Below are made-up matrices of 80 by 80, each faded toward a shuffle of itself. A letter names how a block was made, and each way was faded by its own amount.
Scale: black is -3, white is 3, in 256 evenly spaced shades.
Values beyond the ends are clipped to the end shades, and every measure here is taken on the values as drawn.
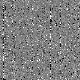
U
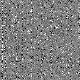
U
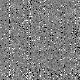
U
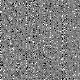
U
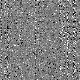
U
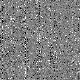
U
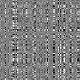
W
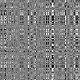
W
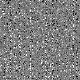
U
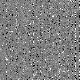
U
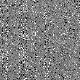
U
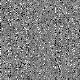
U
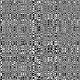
W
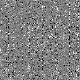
U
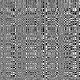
W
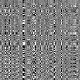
W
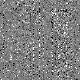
U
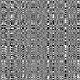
W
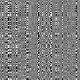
W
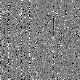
U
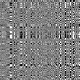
W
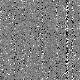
U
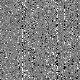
U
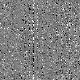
U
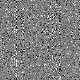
U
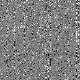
U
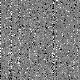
U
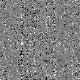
U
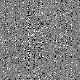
U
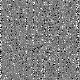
U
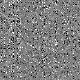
U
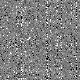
U
